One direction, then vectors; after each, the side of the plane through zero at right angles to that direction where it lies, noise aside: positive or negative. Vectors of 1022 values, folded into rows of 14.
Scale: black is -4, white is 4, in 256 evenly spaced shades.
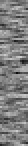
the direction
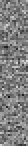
negative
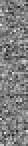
negative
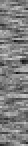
positive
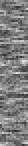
negative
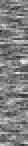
negative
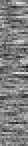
negative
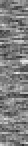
negative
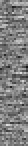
negative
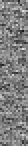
positive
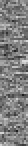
negative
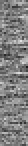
negative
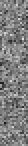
positive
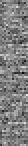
positive
